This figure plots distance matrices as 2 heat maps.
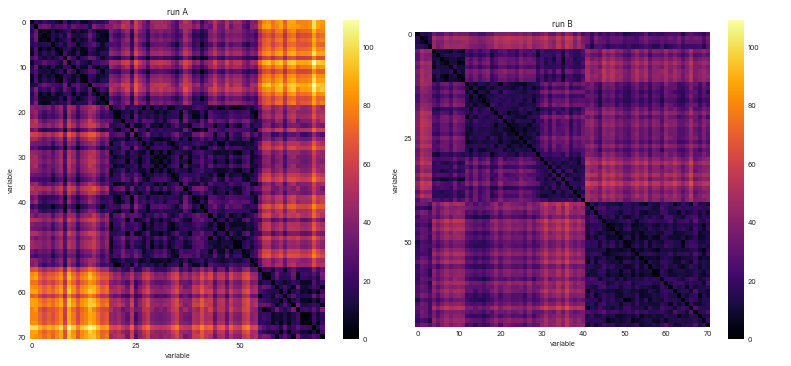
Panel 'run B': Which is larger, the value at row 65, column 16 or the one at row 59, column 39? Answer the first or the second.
the second
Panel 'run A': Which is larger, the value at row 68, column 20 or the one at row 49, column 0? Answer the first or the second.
the first
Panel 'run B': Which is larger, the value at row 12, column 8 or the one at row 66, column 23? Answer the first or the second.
the second
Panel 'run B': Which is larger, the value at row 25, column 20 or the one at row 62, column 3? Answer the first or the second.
the second
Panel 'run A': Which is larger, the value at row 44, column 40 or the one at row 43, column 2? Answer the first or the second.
the second
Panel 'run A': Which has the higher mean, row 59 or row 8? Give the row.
59
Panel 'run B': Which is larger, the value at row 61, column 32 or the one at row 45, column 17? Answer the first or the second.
the first
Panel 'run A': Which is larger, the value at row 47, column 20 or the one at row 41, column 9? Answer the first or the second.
the second
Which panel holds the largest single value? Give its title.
run A
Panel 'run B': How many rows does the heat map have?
71
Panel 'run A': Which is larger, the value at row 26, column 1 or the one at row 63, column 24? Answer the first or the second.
the second
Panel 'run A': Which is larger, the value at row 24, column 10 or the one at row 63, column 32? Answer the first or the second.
the second
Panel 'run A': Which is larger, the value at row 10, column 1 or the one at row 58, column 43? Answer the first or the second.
the second
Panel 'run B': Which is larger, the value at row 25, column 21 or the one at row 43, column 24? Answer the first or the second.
the second
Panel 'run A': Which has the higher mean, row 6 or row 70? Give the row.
70
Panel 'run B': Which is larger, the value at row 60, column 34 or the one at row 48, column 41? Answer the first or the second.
the first
